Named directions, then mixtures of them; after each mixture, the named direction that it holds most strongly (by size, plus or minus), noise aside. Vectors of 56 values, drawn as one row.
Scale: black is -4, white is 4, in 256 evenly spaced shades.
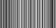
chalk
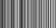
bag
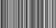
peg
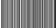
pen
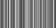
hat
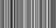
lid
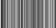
peg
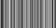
peg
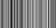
lid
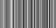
lid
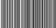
pen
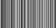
bag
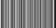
hat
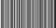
pen
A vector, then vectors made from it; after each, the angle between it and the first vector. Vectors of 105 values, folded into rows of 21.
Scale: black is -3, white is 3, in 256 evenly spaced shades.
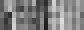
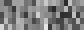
partly opposed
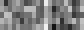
partly opposed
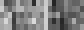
nearly opposite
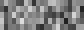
orthogonal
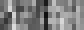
nearly parallel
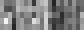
nearly opposite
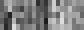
nearly parallel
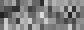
orthogonal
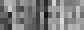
nearly parallel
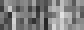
nearly parallel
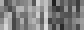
nearly opposite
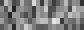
orthogonal
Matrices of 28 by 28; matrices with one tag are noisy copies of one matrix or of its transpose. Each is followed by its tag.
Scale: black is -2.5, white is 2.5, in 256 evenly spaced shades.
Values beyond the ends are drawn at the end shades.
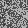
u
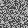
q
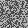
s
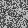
u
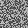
q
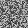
s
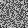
q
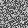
q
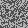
s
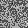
u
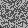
s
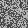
u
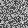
q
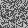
s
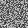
q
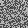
q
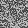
u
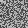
q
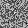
s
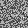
q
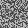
s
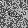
u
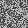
u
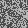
u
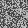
u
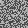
q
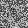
u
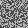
s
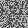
s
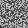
s
